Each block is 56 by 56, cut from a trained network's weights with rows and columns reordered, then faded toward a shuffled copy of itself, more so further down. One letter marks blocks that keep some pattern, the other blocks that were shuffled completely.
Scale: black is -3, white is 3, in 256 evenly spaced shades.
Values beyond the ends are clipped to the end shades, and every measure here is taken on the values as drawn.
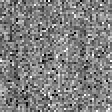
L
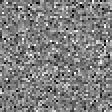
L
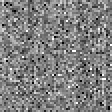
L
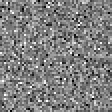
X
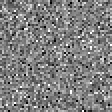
X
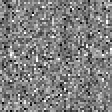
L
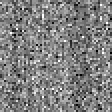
L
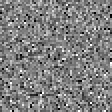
X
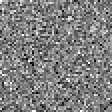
L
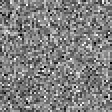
X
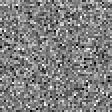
X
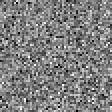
X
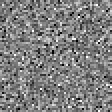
X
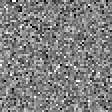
X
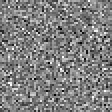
L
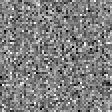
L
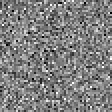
X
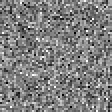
X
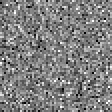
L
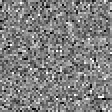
X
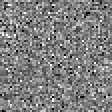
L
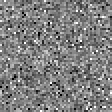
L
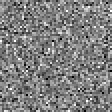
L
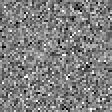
X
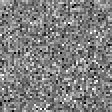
X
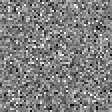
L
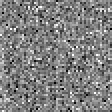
L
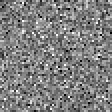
L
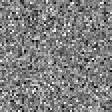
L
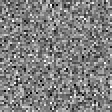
L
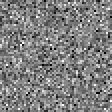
L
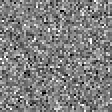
X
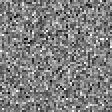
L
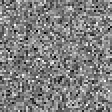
X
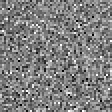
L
